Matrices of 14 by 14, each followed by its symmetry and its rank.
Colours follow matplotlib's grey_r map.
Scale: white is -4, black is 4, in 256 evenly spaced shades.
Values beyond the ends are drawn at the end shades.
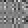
neither, rank two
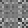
symmetric, rank two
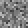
neither, full rank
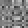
neither, rank two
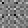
symmetric, rank two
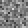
neither, full rank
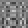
neither, rank two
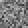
neither, full rank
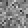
neither, full rank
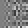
neither, rank two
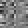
neither, rank two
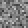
neither, full rank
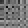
symmetric, rank two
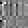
neither, rank two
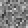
neither, full rank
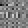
neither, rank two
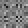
symmetric, rank two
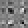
symmetric, rank two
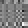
neither, rank two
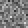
neither, full rank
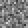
neither, full rank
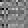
neither, rank two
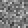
neither, full rank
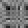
symmetric, rank two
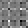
symmetric, rank two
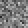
neither, full rank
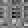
neither, rank two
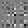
symmetric, rank two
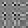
symmetric, rank two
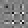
symmetric, rank two
